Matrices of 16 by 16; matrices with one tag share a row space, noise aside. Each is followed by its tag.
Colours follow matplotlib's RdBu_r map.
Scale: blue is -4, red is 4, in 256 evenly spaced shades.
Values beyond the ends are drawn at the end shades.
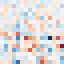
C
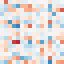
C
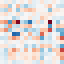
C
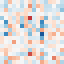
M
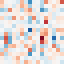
M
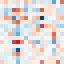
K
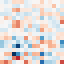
K
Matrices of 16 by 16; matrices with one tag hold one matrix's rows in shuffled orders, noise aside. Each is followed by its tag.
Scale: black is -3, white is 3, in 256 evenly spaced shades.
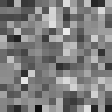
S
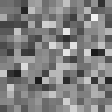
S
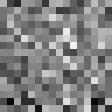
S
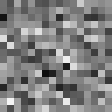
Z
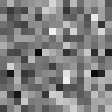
S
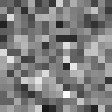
Z
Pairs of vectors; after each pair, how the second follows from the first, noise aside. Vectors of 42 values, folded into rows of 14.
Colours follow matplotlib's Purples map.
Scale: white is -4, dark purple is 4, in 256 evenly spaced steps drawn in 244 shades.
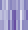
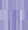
shrunk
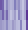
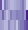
sign-scrambled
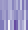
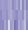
shrunk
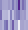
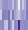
negated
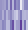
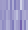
shrunk
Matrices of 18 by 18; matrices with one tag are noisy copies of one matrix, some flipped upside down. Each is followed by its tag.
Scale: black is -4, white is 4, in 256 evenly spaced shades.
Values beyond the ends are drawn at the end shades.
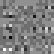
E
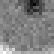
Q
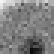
Q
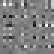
E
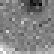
Q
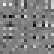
E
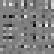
E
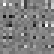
E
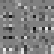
E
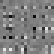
E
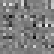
E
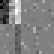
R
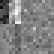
R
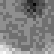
Q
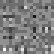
E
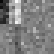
R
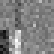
R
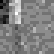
R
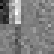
R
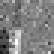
R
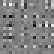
E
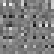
E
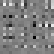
E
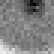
Q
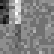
R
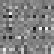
E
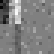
R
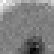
Q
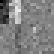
R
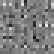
E
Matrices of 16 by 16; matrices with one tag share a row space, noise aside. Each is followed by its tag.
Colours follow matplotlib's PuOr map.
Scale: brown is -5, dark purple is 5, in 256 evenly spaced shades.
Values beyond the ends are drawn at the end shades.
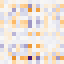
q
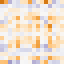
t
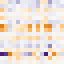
t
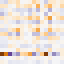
t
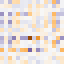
q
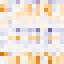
t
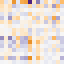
q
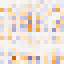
q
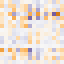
q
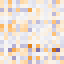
q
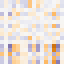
q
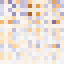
q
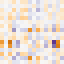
q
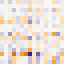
q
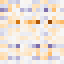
t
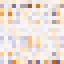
q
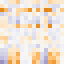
t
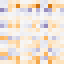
t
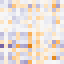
q
